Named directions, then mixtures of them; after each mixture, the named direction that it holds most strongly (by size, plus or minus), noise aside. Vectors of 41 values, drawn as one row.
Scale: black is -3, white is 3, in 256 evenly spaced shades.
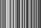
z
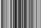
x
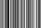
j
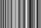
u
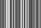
z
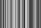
u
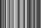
u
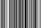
j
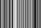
x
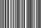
j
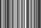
x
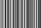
j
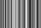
u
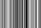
u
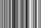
u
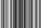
x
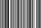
j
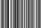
j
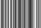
x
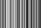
z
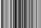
x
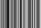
z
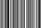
j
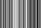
u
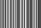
z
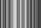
x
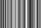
u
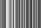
z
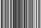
x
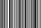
j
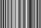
u
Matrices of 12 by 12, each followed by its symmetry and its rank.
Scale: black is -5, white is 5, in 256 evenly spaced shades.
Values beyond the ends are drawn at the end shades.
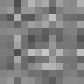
neither, rank two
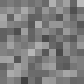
neither, full rank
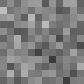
neither, full rank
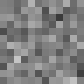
antisymmetric, full rank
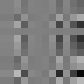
neither, rank one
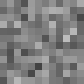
antisymmetric, full rank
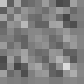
symmetric, rank two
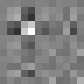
symmetric, rank two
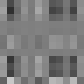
neither, rank one
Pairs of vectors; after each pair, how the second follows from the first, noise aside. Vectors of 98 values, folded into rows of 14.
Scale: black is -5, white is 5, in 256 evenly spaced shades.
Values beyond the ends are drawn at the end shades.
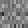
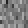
shuffled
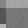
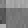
copied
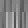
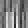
scaled up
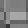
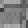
wrapped around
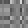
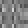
wrapped around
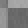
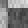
scaled up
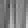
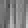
copied
